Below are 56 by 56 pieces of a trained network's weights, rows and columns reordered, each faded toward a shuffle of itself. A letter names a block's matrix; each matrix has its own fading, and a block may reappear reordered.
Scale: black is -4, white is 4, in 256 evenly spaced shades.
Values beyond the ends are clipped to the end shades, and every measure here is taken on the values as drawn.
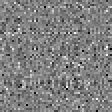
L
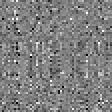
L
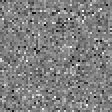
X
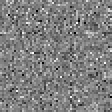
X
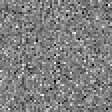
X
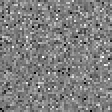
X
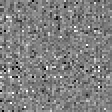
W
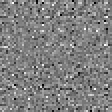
L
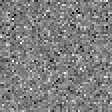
X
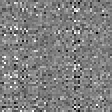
L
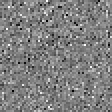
X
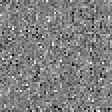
X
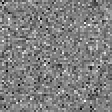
X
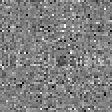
L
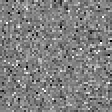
X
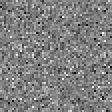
X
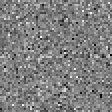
X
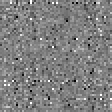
W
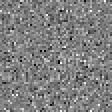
X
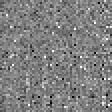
W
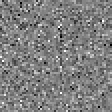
X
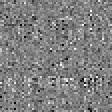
L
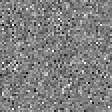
X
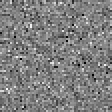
X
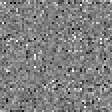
L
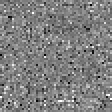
X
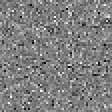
X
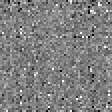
W
